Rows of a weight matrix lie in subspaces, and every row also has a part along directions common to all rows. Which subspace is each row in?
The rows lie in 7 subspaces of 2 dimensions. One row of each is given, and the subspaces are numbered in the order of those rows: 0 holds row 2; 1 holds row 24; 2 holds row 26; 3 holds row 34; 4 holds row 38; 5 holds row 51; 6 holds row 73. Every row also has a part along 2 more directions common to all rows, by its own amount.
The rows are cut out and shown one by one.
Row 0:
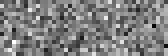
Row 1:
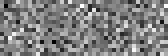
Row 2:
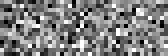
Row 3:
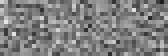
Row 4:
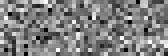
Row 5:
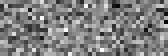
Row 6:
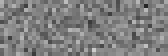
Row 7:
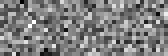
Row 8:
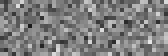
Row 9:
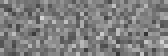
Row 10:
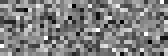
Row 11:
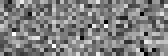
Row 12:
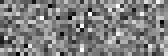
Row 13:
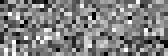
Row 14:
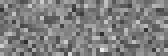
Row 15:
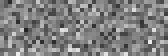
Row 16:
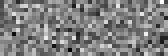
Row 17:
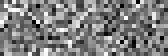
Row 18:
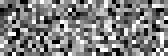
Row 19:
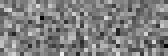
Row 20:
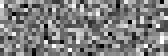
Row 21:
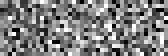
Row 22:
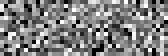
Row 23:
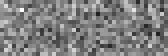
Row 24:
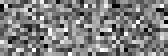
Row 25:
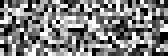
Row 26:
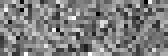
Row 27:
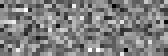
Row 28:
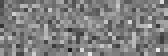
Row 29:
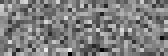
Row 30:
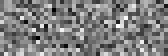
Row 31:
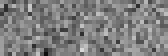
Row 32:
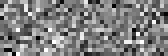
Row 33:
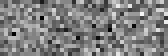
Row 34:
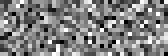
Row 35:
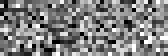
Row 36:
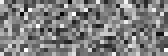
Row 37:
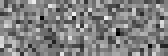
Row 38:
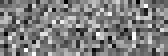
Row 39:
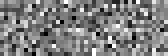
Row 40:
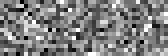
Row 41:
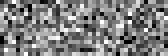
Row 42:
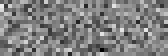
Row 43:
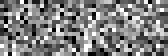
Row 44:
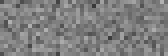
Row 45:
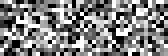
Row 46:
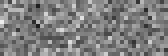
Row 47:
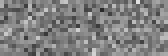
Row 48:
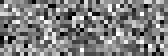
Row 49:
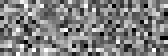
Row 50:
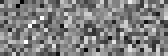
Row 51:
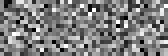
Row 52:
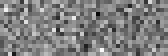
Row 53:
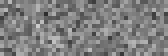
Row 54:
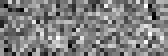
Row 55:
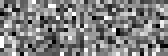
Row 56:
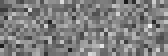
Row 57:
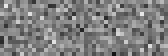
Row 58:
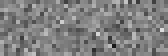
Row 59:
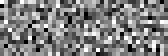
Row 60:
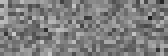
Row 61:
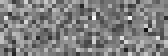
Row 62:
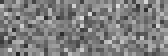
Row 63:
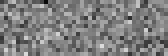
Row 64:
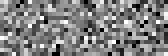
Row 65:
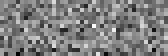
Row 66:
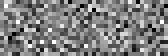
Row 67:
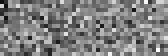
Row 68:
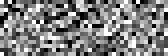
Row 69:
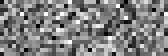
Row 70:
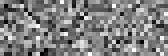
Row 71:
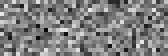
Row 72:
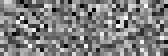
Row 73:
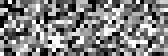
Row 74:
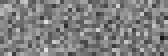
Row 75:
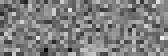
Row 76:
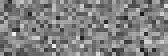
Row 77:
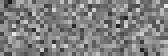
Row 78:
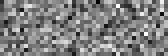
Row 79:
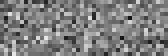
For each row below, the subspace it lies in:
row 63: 2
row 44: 3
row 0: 0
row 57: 0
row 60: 3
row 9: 0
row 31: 2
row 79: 2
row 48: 0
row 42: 1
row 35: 3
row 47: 4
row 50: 3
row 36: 6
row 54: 6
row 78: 6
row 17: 6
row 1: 5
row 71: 4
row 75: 1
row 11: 5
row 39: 4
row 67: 3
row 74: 1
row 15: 5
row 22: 4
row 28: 4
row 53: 6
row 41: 2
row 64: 3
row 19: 0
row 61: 2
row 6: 4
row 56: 4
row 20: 4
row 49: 5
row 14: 1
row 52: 2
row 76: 5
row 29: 1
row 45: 0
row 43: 2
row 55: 0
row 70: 0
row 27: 1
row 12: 0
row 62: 0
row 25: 4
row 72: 5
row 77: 5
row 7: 3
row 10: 1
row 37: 0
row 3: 3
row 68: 6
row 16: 4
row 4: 2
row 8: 3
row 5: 1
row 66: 5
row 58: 4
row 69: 6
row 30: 5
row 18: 1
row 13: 2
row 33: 1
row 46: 6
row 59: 3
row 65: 5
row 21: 1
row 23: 6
